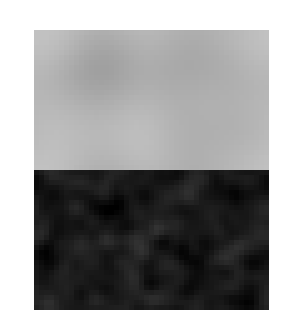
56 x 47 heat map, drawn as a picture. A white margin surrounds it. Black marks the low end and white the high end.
It is made of 2 by 1 panels. Panel 1,1: high, smooth, faint in contrast. Panel 2,1: very low, blotchy, faint in contrast.
